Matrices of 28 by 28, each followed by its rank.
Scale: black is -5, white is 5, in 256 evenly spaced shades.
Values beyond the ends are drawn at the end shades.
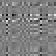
two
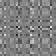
two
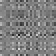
two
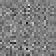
five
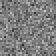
full rank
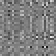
three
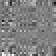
three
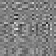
three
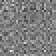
five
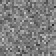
full rank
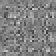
five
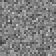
full rank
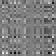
two
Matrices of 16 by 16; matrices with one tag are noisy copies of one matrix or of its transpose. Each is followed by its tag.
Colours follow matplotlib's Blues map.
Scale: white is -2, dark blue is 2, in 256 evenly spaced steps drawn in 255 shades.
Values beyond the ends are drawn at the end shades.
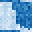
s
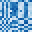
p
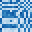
p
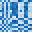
p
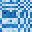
p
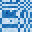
p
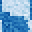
s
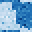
s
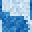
s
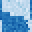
s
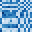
p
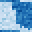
s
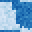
s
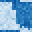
s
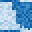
s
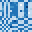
p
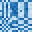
p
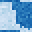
s
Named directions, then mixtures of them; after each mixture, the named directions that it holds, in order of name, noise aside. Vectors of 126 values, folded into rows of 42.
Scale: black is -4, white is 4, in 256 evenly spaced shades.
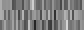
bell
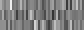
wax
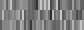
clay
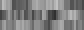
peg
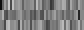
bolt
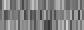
bell, bolt, peg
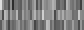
bell, bolt, wax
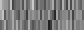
bell, wax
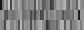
bolt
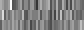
bell, clay, wax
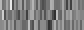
bell, wax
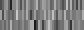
wax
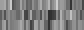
clay, peg, wax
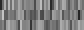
bolt, clay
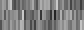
bell, clay, peg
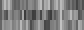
bolt, clay, peg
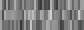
bolt, clay, peg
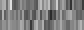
clay, peg, wax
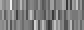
wax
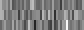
bell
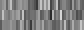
clay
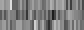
peg, wax
